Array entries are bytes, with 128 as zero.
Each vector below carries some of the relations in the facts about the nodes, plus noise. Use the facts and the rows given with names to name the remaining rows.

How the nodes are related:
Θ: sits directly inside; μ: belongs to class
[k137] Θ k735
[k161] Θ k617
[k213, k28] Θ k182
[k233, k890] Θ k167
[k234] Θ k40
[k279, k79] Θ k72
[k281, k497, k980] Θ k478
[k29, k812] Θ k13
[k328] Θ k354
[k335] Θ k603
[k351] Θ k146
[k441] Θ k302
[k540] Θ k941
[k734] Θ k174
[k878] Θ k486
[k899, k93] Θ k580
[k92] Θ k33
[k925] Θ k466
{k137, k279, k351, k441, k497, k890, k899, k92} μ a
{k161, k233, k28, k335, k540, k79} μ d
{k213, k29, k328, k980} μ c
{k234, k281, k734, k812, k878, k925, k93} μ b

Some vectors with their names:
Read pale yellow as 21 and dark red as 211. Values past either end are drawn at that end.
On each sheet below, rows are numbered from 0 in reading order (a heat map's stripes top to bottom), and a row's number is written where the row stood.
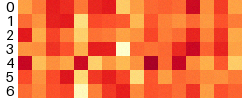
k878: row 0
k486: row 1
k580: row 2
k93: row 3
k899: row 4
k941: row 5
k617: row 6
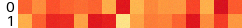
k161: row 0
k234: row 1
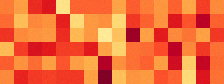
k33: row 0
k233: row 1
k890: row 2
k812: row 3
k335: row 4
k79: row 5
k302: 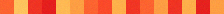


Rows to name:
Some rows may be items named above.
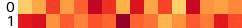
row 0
k281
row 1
k328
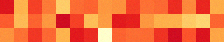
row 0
k580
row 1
k497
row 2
k93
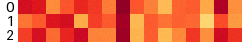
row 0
k213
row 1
k72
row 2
k29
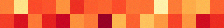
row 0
k478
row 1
k29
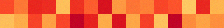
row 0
k182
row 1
k281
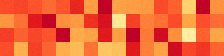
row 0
k28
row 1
k13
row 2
k279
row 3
k167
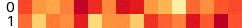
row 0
k980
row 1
k233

